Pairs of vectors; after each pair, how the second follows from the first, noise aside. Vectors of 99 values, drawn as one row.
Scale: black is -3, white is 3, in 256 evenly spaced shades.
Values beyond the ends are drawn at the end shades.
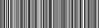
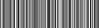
reversed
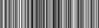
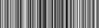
reversed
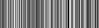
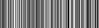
copied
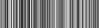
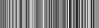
reversed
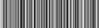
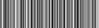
reversed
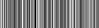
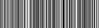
reversed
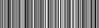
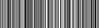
copied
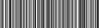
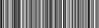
reversed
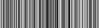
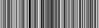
reversed
